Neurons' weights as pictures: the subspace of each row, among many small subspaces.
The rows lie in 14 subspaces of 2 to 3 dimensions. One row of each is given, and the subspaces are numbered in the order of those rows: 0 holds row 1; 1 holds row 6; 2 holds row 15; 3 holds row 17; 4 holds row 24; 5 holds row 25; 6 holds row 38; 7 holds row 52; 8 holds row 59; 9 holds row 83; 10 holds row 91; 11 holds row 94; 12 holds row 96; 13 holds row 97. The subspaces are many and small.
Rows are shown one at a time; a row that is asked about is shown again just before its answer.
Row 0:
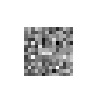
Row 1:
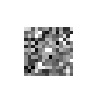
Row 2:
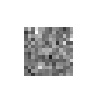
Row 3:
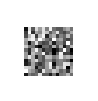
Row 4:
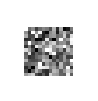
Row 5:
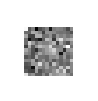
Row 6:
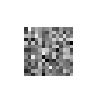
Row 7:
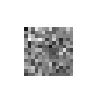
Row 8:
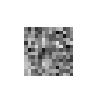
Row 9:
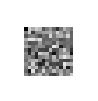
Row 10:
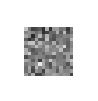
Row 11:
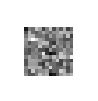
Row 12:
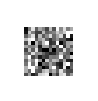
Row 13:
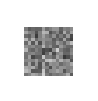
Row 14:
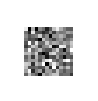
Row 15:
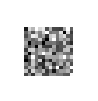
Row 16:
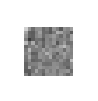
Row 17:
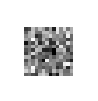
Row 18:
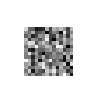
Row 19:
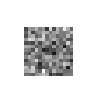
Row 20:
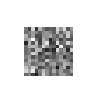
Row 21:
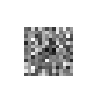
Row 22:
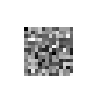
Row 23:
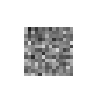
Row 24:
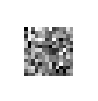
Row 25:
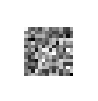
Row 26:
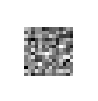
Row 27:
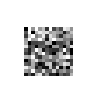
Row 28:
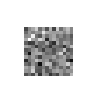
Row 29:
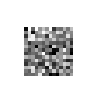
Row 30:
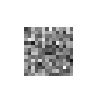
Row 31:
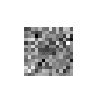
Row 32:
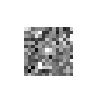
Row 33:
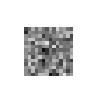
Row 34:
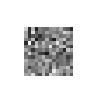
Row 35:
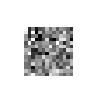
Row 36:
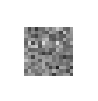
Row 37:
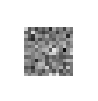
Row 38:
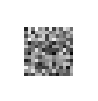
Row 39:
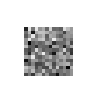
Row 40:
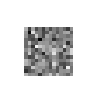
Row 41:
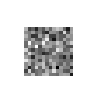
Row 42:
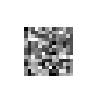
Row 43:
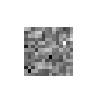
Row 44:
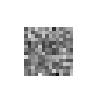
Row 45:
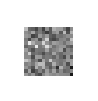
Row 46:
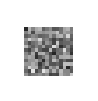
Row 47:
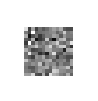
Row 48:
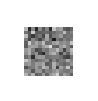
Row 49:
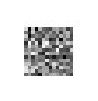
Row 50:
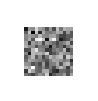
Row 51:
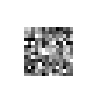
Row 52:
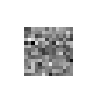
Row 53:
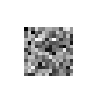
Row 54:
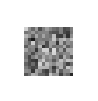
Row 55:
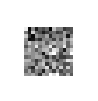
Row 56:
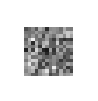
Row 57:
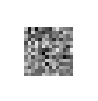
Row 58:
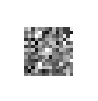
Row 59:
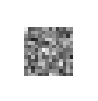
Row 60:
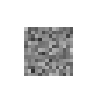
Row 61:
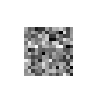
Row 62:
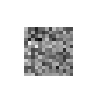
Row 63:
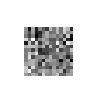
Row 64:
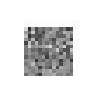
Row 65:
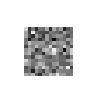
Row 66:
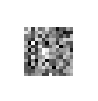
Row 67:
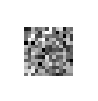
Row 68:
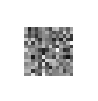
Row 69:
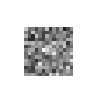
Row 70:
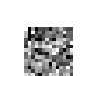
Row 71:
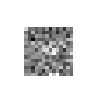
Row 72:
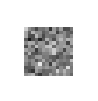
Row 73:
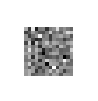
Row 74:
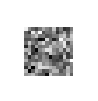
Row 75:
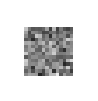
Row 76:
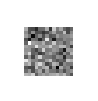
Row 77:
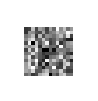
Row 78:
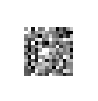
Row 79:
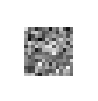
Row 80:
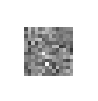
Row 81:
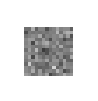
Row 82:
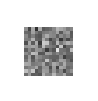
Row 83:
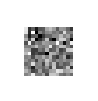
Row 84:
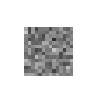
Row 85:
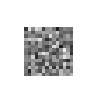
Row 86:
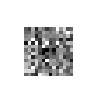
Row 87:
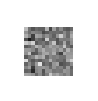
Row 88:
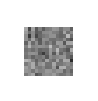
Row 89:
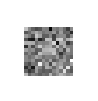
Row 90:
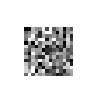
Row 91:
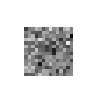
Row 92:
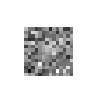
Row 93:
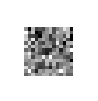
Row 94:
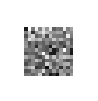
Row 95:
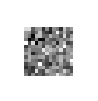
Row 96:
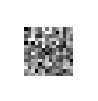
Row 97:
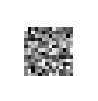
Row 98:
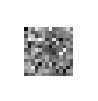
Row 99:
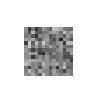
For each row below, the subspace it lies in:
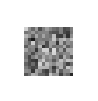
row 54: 5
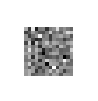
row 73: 8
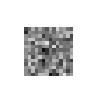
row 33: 8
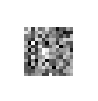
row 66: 13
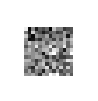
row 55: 11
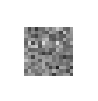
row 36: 2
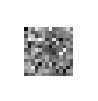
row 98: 4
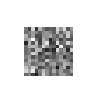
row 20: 3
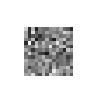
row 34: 0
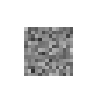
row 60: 13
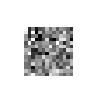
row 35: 9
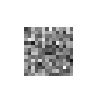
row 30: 2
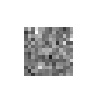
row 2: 9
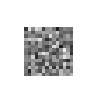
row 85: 5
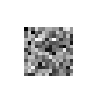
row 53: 0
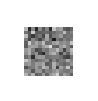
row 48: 6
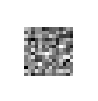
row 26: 12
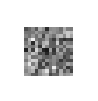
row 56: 5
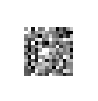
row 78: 8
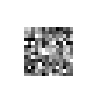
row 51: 7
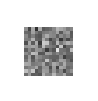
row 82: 3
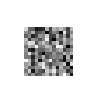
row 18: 12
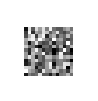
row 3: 1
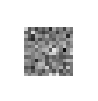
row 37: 11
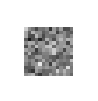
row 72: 10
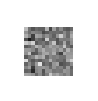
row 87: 7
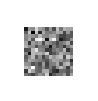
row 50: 9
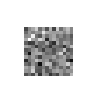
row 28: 7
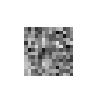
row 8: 12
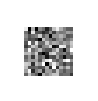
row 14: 13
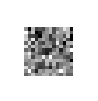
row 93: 9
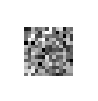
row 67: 12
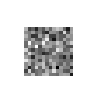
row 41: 2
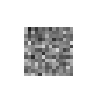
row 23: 1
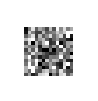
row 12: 13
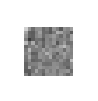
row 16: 12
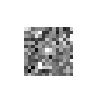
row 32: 0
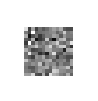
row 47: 0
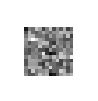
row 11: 8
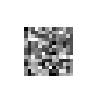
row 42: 8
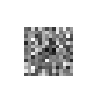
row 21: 3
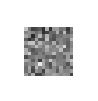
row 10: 2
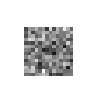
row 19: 6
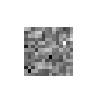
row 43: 9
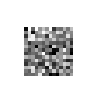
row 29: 11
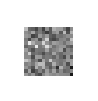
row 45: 2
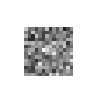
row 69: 6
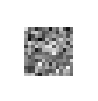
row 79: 10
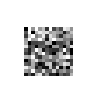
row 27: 6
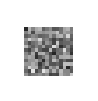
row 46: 5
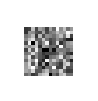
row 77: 13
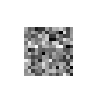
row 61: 12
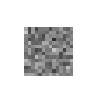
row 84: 1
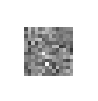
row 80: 13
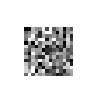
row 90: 12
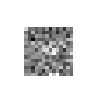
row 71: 11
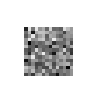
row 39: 6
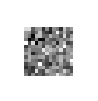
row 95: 12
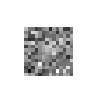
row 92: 10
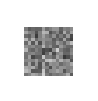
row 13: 1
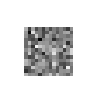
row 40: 1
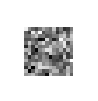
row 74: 9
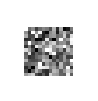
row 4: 0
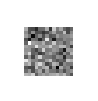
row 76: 7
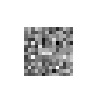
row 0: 2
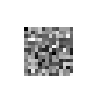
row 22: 5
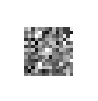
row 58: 0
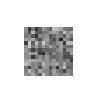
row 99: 7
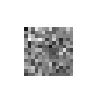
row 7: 4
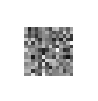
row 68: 1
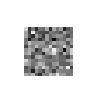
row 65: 6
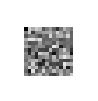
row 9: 5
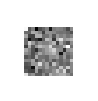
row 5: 4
